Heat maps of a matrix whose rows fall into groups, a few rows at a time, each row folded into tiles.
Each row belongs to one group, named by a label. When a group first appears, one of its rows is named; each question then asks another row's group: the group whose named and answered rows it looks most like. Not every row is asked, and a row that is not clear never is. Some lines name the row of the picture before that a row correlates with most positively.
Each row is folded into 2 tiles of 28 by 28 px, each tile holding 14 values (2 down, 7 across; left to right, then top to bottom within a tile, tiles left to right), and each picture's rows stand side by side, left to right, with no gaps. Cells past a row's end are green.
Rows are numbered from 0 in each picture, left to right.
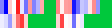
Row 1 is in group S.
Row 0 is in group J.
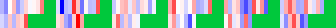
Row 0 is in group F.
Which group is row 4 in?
S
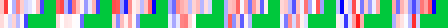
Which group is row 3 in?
J
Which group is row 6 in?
J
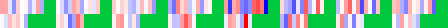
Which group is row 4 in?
S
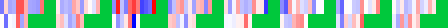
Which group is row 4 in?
S
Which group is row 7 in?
F
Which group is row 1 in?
J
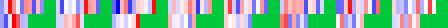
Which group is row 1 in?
S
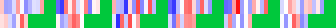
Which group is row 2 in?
F
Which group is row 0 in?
J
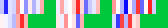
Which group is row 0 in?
J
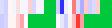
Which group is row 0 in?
J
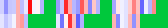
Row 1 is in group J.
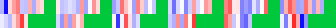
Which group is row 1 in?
F
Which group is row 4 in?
S
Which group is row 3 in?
F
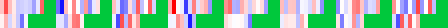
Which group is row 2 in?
F
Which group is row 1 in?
J
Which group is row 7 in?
F
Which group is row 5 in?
S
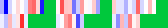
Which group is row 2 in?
F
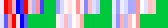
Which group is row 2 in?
F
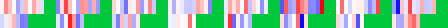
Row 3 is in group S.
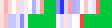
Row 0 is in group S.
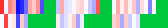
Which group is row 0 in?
S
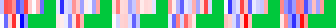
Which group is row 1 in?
J
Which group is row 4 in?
J
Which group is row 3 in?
F
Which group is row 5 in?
J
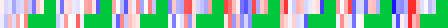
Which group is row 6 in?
S
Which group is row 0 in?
F
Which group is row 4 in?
S
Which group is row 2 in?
F
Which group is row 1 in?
S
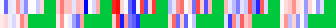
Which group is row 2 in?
S
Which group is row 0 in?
J
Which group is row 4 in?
F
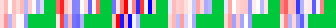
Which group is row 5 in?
S
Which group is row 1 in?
S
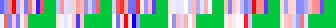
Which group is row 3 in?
F
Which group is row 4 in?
S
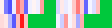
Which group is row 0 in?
J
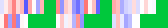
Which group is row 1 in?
S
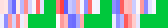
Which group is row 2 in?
J
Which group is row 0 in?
F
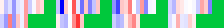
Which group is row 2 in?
J
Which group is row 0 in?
F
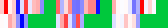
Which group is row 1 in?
S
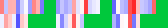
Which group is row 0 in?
S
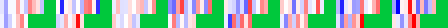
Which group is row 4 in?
F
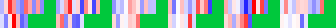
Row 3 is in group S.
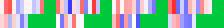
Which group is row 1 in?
F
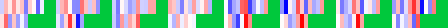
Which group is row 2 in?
F
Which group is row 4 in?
J
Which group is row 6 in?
J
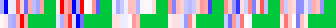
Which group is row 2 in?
J
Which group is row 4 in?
F
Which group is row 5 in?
S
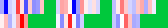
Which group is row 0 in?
J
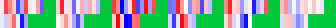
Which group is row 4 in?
S
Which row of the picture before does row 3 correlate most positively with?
2
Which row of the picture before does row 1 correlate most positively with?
1
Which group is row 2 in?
J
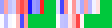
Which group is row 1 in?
J
